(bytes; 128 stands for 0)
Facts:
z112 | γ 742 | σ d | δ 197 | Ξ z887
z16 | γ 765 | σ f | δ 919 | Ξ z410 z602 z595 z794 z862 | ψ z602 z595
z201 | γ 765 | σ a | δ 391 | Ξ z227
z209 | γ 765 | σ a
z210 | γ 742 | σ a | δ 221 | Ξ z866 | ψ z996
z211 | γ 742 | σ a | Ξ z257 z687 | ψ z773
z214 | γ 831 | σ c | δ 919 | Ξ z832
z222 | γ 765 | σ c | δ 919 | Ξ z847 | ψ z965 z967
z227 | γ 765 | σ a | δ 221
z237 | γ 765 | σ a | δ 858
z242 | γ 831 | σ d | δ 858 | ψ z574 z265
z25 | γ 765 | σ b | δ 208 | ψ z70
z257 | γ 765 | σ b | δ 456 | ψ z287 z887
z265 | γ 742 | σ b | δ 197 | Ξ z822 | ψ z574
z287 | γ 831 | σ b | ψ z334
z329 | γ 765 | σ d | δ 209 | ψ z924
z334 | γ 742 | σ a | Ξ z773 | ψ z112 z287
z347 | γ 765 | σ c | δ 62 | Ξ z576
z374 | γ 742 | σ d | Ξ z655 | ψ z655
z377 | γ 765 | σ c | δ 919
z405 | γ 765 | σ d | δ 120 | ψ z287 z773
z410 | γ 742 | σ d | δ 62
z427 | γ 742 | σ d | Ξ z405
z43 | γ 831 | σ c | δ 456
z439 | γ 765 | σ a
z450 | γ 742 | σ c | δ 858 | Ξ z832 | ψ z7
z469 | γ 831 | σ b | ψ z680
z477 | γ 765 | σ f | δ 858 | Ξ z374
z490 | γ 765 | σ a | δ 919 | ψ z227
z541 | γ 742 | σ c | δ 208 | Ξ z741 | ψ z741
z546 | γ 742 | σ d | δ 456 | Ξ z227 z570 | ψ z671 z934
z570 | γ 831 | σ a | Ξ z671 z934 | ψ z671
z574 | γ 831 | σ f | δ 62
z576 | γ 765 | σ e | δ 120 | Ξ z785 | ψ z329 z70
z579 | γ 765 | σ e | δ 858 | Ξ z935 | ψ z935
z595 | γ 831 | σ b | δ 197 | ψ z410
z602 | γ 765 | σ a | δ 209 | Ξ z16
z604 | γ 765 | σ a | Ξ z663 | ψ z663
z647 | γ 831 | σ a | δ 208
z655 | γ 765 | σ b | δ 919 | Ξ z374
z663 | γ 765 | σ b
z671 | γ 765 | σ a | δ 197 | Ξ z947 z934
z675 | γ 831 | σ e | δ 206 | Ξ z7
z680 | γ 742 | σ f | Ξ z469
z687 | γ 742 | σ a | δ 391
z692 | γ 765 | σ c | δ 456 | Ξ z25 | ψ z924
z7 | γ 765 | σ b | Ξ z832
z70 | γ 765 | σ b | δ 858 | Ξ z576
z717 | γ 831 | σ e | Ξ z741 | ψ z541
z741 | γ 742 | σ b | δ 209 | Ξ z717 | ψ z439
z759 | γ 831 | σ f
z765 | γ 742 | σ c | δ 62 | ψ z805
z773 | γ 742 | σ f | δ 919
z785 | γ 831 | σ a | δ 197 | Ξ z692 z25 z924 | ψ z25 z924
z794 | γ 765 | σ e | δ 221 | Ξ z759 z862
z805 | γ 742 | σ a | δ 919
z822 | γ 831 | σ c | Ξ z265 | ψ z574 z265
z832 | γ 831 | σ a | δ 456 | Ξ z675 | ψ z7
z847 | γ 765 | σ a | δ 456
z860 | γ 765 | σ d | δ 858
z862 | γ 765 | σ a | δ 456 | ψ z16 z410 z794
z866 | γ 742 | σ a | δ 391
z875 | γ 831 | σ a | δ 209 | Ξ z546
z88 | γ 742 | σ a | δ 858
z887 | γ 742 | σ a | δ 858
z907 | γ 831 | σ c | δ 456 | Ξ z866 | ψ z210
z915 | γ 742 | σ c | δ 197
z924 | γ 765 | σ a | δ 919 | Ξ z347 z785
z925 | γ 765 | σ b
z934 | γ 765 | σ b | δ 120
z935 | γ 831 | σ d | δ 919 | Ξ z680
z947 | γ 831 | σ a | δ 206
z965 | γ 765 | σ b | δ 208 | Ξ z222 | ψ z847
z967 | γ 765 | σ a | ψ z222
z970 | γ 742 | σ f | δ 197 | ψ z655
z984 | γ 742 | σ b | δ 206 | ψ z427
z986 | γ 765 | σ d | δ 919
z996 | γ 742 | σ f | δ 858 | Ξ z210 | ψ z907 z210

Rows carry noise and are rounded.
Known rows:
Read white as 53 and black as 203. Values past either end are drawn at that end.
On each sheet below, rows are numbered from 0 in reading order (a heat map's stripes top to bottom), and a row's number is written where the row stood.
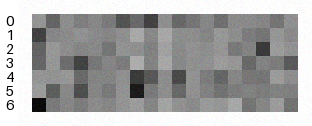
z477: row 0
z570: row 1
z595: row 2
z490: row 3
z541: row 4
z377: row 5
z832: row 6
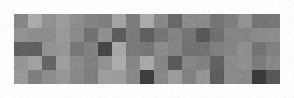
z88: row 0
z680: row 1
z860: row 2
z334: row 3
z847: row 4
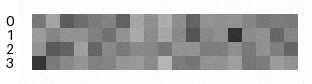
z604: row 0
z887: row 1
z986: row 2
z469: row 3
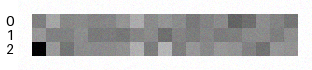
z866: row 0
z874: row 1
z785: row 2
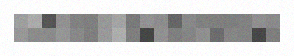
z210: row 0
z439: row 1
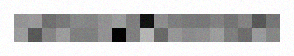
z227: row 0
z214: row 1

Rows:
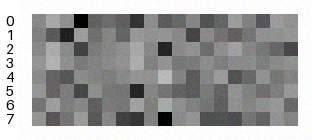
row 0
z765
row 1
z405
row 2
z805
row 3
z265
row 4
z257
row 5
z347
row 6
z546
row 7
z794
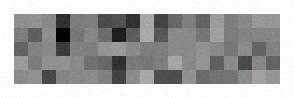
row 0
z450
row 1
z692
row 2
z25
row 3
z16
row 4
z970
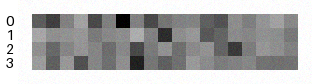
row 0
z579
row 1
z427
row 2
z773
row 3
z222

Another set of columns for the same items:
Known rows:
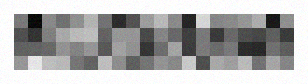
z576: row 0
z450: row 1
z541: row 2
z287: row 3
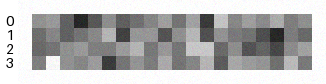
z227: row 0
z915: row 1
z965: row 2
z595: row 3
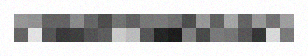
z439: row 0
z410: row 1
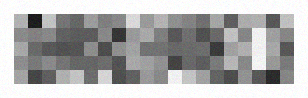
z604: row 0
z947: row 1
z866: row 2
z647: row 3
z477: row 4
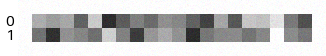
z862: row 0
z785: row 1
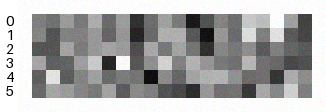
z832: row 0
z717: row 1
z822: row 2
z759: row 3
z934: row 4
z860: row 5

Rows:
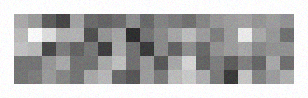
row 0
z847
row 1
z257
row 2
z887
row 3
z984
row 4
z25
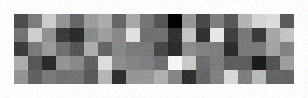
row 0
z242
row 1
z935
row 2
z329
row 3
z680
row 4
z675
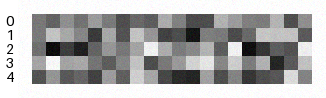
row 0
z490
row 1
z374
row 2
z805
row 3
z655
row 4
z427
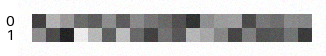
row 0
z986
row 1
z996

